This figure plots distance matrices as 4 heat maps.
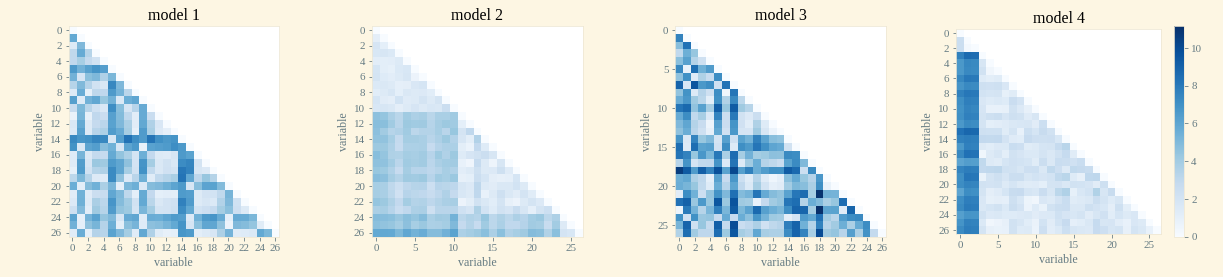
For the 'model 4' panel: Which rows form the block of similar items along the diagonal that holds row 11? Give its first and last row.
3 to 26
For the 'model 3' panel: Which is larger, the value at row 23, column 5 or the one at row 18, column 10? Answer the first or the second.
the first
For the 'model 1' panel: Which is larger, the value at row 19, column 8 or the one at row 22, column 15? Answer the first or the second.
the second
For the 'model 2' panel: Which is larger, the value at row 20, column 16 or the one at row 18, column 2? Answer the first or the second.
the second
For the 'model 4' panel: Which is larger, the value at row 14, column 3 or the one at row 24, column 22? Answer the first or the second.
the first
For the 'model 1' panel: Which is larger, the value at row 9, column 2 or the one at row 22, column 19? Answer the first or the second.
the first
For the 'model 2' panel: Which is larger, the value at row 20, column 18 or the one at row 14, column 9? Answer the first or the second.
the second
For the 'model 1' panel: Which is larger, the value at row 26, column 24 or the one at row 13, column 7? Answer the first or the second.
the first
